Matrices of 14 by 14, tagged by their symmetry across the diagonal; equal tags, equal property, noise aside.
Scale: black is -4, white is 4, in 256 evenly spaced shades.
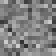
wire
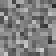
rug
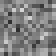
rug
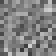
wire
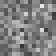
wire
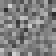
rug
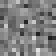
rug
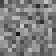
wire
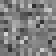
rug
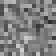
rug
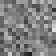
rug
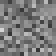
wire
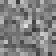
wire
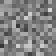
wire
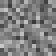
rug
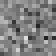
wire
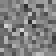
rug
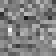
wire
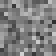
rug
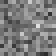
wire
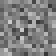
rug
